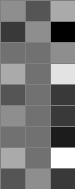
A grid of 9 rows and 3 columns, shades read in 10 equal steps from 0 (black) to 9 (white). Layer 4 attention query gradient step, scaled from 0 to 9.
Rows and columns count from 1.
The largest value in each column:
6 5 9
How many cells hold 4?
8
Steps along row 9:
up down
